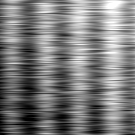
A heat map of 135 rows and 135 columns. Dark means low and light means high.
The ninth with the highest average is the top right. Values rise toward the top right. Stripes running up and down repeat 4 times from left to right. Neither half mirrors the other.
